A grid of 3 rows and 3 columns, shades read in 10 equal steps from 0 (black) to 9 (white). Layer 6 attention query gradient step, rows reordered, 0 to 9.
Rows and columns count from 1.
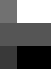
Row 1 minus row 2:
1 6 6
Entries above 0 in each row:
3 3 1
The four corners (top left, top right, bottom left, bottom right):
4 9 2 0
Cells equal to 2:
1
